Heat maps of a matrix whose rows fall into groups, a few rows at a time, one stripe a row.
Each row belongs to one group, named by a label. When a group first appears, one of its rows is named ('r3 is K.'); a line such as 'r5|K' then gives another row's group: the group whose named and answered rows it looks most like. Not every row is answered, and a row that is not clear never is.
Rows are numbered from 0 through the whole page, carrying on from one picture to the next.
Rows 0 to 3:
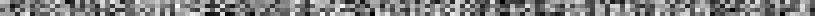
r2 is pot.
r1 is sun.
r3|sun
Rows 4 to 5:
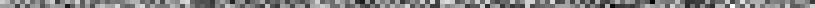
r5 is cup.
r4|sun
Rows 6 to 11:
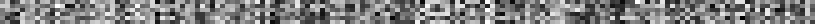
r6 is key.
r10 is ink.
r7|cup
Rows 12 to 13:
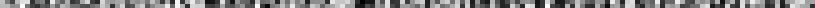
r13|sun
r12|sun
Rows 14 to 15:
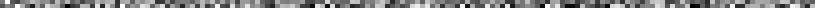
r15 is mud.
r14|key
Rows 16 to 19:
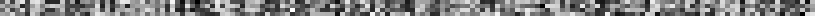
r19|cup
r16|ink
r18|ink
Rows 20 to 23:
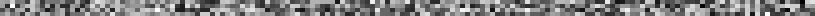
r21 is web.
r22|ink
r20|cup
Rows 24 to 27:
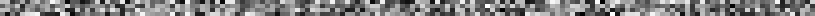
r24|mud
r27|ink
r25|pot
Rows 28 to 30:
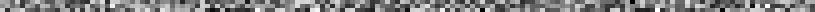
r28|web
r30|sun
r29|pot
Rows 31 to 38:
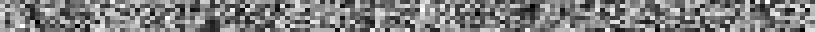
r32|web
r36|sun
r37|web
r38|cup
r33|mud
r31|pot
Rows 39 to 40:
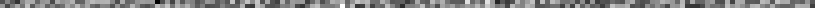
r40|sun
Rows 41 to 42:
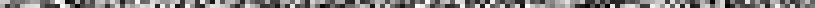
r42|ink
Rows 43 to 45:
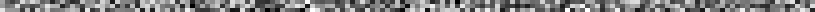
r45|sun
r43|ink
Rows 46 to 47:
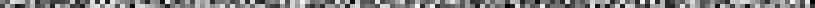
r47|key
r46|web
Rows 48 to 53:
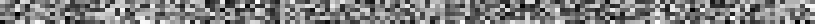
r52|cup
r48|sun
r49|web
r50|mud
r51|key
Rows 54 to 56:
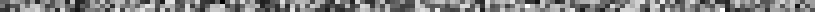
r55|ink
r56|ink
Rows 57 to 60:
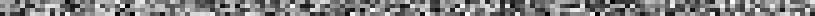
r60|key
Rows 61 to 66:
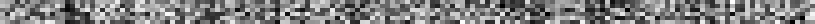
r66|mud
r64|web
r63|mud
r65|cup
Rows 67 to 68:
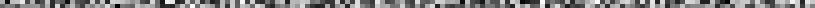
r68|key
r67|web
